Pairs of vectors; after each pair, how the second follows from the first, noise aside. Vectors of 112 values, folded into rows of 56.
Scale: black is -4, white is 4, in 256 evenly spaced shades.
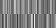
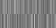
shrunk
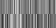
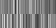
sign-scrambled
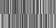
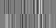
partly zeroed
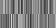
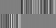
partly zeroed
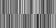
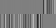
partly zeroed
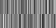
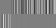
partly zeroed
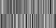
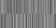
shrunk
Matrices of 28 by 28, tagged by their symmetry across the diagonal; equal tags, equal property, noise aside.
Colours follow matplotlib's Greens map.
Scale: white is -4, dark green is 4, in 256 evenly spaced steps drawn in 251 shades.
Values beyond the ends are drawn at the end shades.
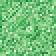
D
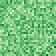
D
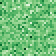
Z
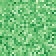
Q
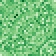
D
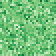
Q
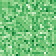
Q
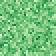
D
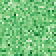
Z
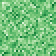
D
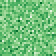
Q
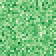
Z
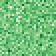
Z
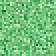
Q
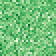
Z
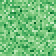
Z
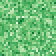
D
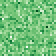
Q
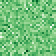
Q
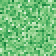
D
